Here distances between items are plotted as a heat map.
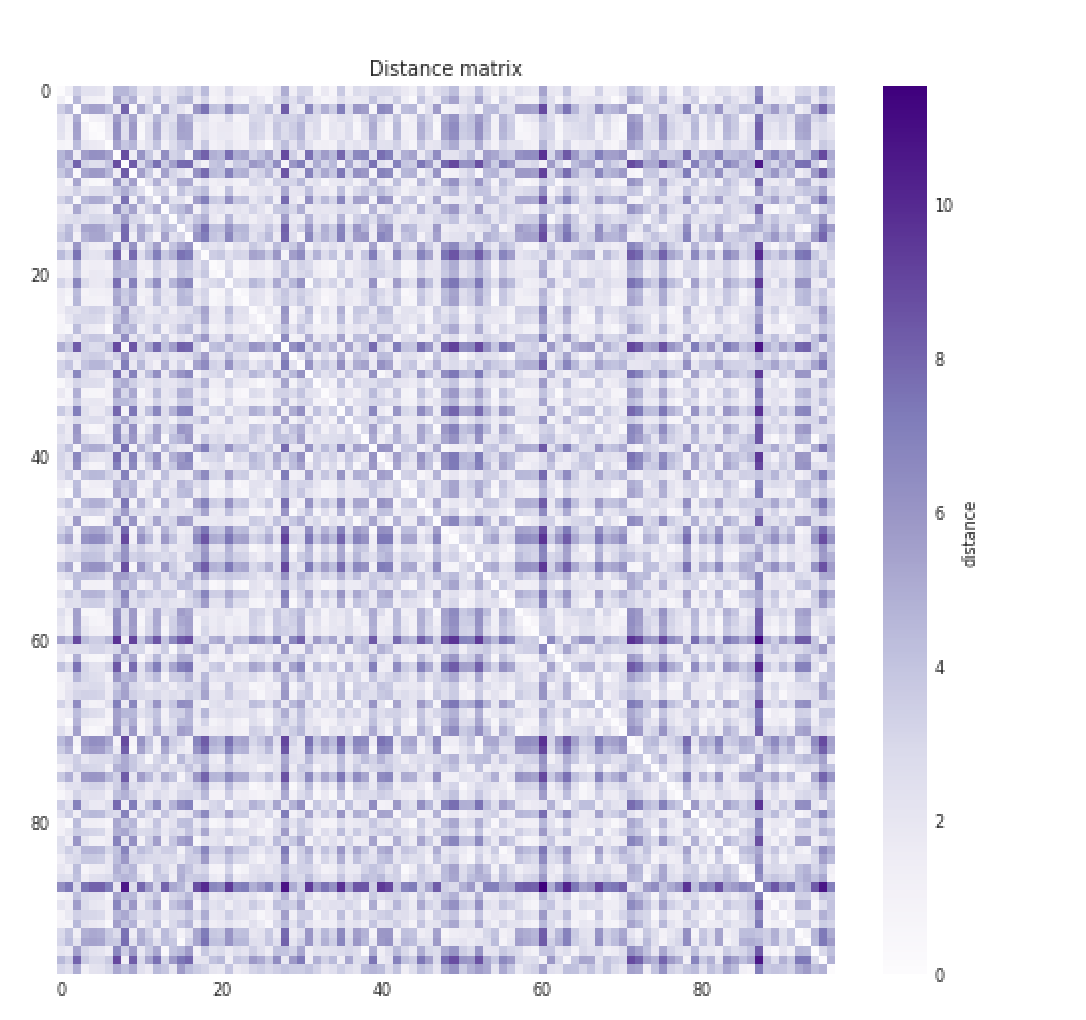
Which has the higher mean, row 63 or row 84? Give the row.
63
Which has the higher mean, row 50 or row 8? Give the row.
8
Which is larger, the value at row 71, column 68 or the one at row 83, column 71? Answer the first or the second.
the first
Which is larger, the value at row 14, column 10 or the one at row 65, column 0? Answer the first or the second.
the first
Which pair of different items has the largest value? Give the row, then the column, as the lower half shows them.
87, 60
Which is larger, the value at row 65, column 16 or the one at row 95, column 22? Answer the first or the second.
the second
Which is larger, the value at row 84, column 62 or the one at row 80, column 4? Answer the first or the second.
the first
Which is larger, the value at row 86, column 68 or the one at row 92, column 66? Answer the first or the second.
the first
